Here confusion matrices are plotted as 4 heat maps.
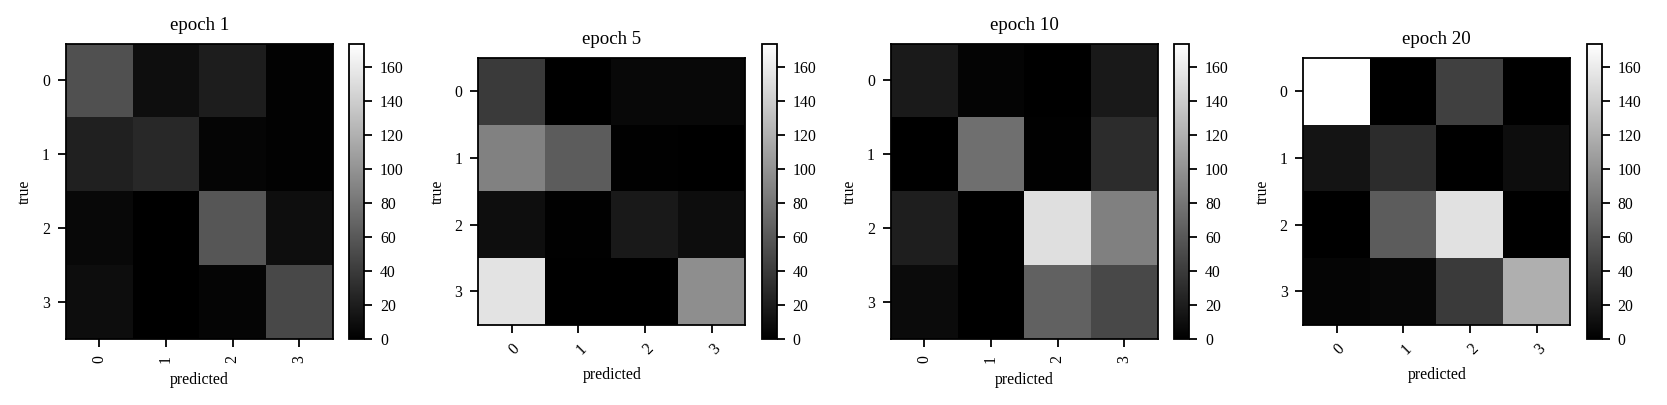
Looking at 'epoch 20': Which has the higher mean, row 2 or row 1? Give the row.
2
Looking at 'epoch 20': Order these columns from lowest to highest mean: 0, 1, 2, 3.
1, 3, 0, 2
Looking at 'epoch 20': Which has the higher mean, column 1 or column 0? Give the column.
0
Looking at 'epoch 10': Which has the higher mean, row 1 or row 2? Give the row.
2
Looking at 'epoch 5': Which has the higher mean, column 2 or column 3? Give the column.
3
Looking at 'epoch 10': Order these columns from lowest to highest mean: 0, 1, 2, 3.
0, 1, 3, 2
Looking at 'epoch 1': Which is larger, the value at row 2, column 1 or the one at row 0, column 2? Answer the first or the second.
the second
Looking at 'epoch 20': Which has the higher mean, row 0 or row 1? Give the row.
0
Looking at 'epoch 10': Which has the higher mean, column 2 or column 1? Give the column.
2
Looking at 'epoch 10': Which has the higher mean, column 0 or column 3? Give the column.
3
